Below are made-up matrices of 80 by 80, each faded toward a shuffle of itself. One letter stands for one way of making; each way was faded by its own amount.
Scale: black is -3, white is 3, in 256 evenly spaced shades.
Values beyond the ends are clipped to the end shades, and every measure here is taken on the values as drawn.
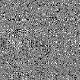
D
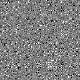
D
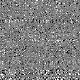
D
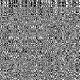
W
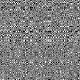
W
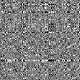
W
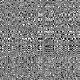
W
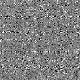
D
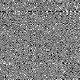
D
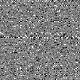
D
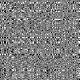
W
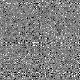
D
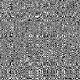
W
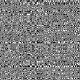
W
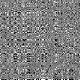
W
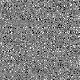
D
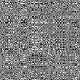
W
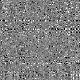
D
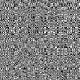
W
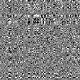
W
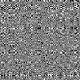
W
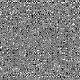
D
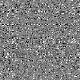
D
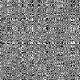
W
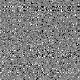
D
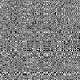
W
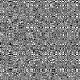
W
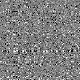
D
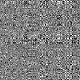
W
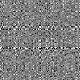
W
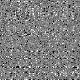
D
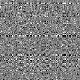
W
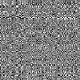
W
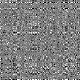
W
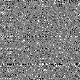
D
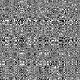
W
